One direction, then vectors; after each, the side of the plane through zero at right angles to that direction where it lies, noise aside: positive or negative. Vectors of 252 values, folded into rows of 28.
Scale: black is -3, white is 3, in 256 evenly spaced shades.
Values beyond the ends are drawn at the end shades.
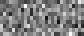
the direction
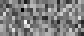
positive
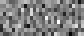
negative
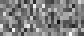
positive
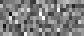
positive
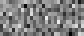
negative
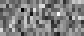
positive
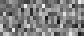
positive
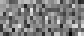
negative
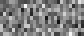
positive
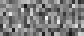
negative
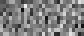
positive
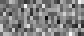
positive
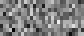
negative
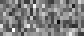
positive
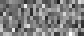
positive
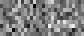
negative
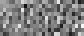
negative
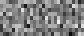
negative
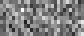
negative
